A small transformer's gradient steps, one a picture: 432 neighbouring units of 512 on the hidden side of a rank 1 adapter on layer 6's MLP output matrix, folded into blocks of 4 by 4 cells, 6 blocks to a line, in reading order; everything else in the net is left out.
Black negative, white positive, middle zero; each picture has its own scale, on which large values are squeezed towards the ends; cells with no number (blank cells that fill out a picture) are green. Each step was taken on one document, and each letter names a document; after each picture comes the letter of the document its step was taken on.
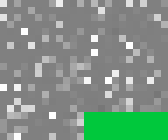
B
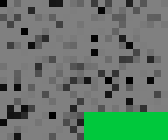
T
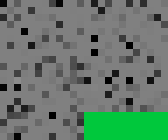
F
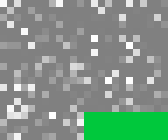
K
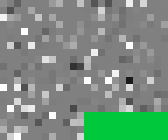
B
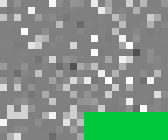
T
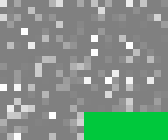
B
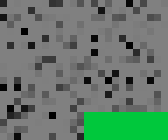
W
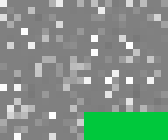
B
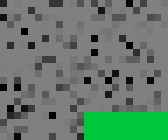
W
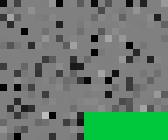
F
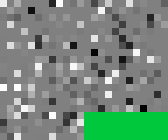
T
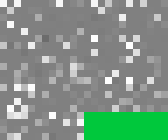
K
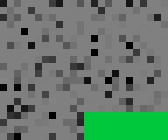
B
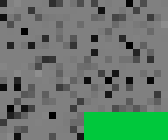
W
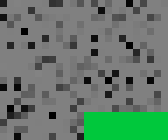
W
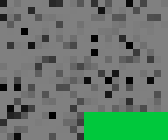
W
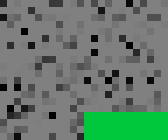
W
